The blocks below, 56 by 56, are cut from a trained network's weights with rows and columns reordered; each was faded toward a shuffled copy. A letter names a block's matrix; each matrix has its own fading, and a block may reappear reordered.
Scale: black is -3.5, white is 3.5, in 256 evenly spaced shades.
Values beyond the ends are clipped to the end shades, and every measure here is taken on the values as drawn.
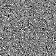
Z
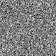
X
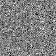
Z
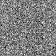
X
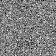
X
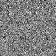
X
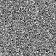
X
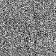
X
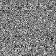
X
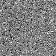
Z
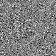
Z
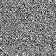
X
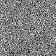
Z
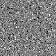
Z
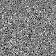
Z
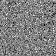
Z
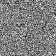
X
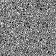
Z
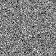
X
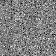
Z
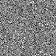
Z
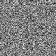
X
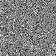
Z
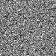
X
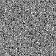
Z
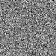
X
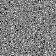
Z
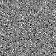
Z
